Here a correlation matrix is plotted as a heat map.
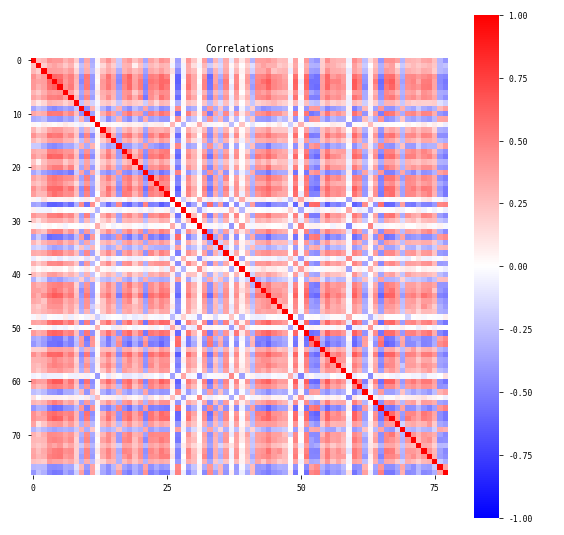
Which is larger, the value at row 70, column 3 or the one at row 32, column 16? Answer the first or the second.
the first
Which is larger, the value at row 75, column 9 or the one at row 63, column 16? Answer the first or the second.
the second
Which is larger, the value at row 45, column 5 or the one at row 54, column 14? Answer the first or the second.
the first
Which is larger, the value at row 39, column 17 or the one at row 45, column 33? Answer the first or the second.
the first
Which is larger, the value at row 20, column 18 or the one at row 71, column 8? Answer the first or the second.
the first
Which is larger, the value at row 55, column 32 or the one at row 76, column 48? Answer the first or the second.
the first
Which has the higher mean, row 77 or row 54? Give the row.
54
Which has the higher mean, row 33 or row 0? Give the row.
0
